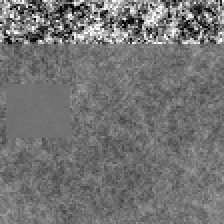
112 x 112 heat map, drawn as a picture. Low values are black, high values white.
In the middle left lies a patch that is calmer than the rest. A horizontal seam about 20% of the way down splits the table, and the bottom part is calmer. Neither half mirrors the other. The middle left is the smoothest part. There is no overall slope.
